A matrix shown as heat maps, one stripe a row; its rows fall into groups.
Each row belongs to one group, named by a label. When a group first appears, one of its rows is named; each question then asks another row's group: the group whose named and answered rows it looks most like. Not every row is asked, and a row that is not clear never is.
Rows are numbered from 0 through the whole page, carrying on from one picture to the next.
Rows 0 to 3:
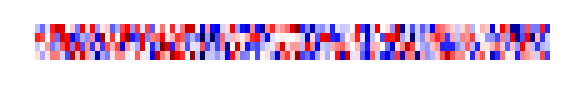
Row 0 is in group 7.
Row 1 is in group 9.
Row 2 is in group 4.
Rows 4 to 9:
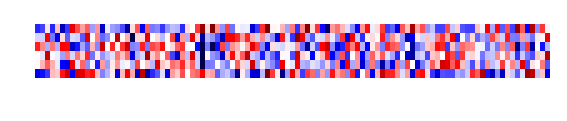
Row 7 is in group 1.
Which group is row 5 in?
1
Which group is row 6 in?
9
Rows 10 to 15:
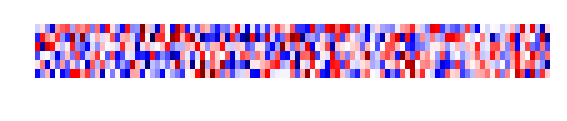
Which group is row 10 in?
4
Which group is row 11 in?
7
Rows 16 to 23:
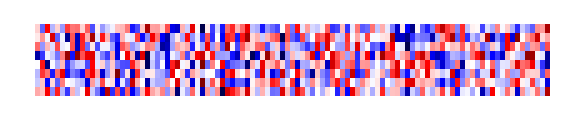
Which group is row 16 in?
1
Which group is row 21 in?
1
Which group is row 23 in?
1
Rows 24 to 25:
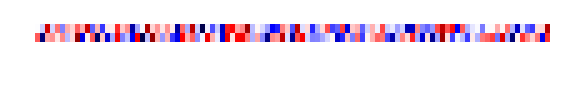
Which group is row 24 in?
1
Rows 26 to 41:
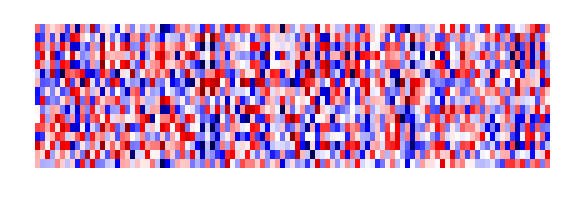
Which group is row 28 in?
9
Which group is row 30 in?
9
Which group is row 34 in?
4
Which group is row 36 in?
7
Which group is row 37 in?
9
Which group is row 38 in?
7
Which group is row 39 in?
9
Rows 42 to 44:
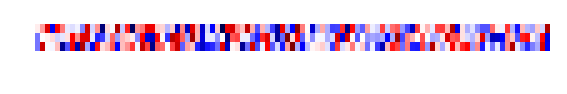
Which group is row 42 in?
1
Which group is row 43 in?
7
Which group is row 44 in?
7
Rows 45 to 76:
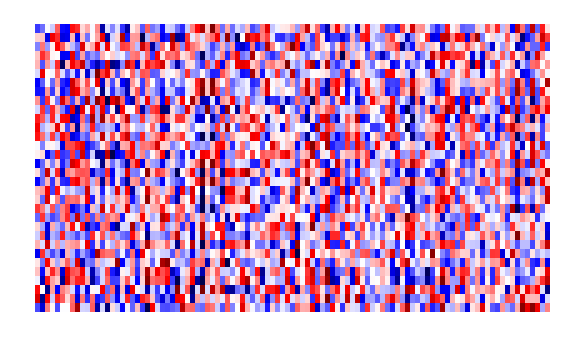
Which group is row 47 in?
7
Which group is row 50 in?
7
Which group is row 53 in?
1
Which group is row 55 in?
9
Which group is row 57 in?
9
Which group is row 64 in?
1
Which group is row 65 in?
9
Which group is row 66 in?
4
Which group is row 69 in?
1
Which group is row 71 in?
4
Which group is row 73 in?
1
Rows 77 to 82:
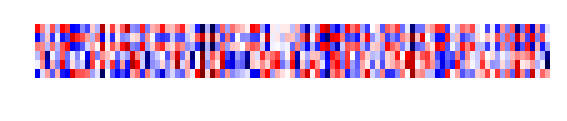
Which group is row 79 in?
9
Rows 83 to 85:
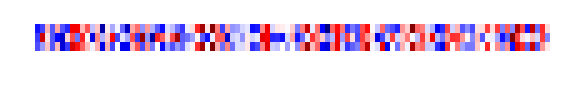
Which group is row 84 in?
7
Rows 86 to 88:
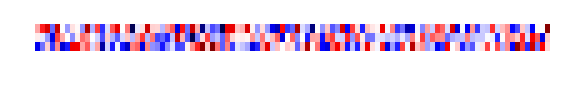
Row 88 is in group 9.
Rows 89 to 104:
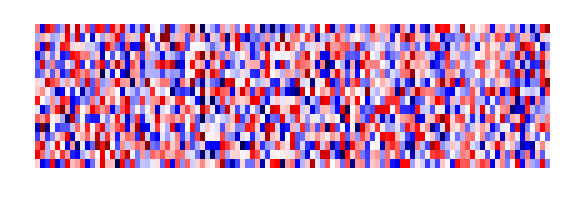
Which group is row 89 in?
1
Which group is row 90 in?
4
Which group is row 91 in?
4
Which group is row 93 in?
4
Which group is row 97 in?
9
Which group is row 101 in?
7
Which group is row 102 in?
7
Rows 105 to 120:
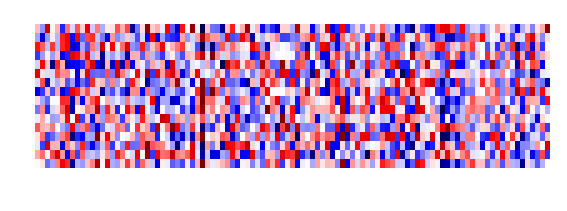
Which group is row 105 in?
1
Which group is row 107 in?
9
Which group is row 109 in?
1
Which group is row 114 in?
7
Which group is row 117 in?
7
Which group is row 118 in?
1
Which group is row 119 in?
7
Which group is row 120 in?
7
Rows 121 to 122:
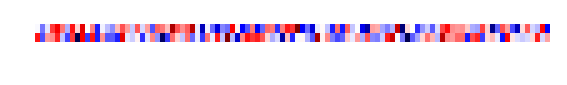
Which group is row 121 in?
7
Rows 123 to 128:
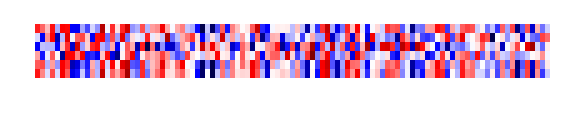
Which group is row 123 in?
9
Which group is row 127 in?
9
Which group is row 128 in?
9
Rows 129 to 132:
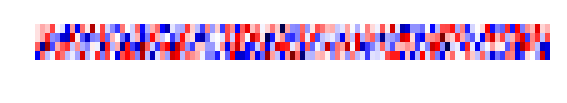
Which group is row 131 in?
4
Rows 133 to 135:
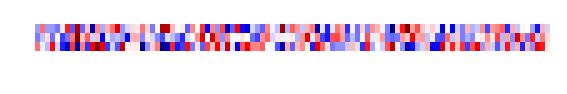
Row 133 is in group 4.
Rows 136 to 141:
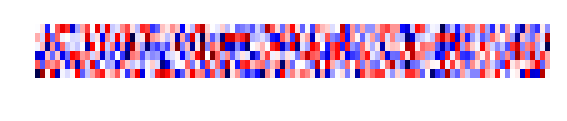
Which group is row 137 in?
1
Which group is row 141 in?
4
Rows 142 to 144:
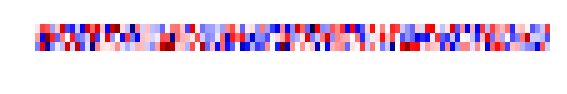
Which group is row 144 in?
4
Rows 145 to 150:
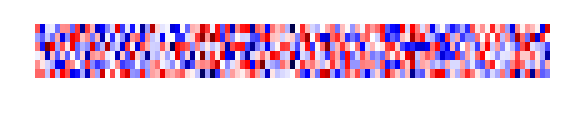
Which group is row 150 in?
9
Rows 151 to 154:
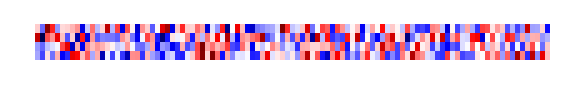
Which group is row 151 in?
4
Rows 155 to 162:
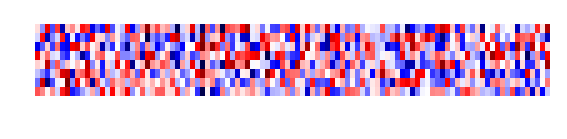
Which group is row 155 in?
1
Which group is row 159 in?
1
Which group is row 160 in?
7
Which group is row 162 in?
9
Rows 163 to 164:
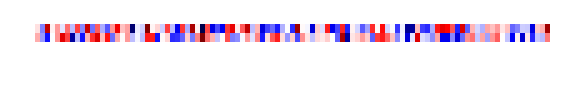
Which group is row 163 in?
1
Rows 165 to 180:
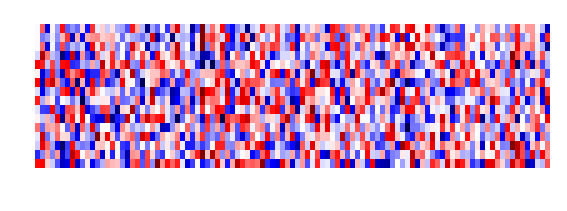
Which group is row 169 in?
9
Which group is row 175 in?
1
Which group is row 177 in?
7
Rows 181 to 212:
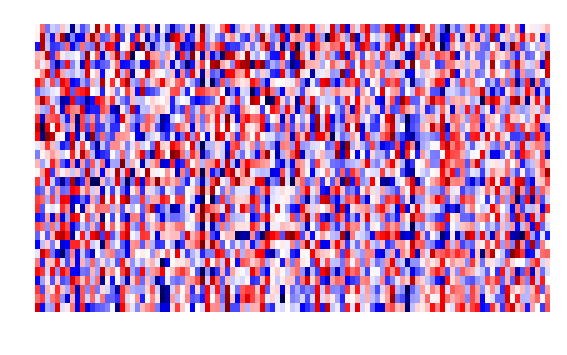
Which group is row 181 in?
7
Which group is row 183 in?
7
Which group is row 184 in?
1
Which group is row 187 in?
9
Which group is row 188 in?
7
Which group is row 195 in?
7
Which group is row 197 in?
1
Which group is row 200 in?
9
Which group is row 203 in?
9
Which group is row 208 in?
9
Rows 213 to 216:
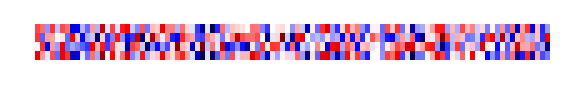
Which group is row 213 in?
9
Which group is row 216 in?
9
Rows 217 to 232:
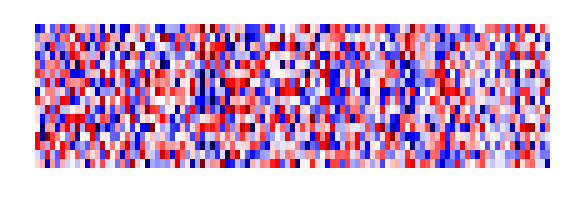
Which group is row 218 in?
4
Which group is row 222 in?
9
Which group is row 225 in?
9
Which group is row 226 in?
1
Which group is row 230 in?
9
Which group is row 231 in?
4
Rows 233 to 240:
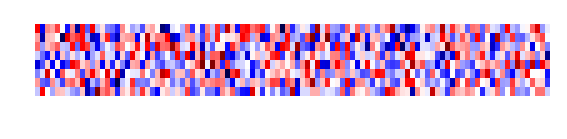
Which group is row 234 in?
1
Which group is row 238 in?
4
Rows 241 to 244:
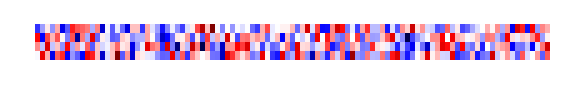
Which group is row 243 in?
1
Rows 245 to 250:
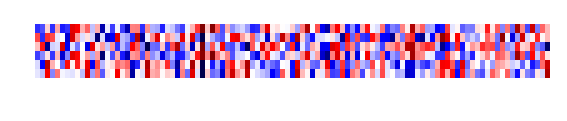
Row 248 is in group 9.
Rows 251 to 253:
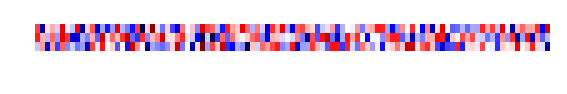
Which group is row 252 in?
9
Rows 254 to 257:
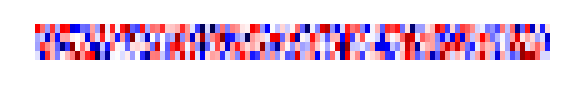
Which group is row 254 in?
9
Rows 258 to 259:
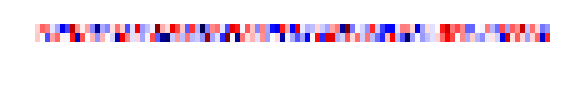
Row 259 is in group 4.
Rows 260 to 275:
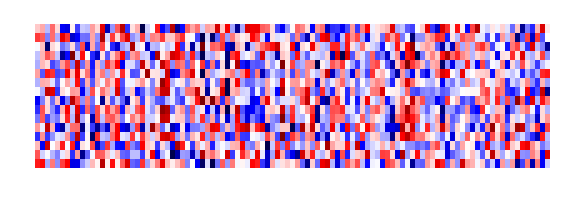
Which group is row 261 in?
9
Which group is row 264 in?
4
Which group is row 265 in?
1
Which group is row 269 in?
4
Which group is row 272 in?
4
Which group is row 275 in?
9
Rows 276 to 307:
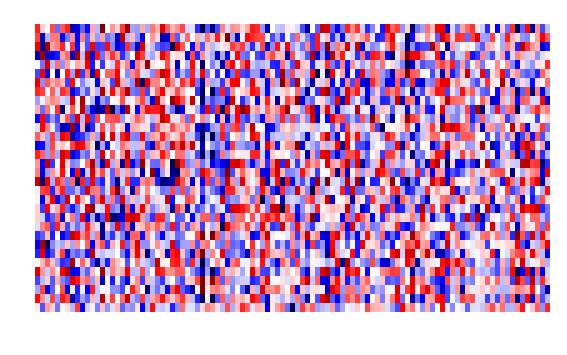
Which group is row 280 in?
1
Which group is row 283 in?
9
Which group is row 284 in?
7
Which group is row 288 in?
9
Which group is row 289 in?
7
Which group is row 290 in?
9
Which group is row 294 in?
1
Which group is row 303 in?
9
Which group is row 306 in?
9
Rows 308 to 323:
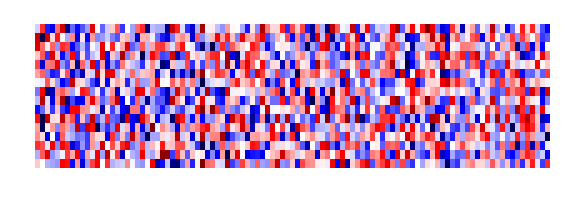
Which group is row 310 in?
9
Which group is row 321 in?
9
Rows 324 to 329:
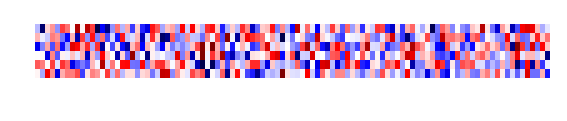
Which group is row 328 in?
9
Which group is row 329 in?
4
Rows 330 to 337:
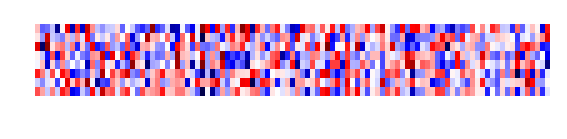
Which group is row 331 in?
1
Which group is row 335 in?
9
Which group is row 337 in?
9
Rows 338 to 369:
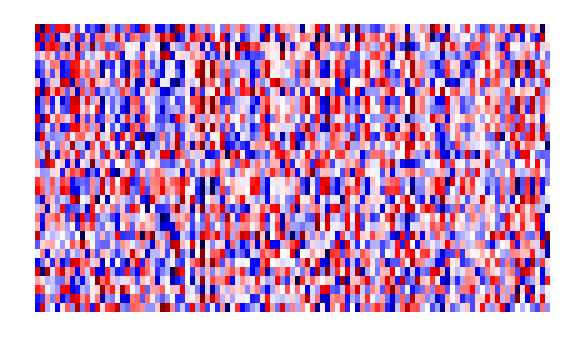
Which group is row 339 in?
4
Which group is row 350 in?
7
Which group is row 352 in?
4
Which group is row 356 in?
9
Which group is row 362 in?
7
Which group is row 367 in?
9
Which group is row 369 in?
4
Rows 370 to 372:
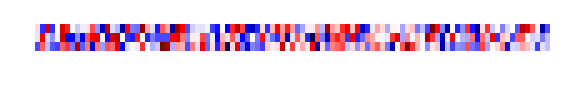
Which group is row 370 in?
4
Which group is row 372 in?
4
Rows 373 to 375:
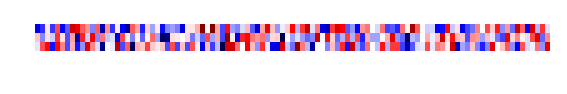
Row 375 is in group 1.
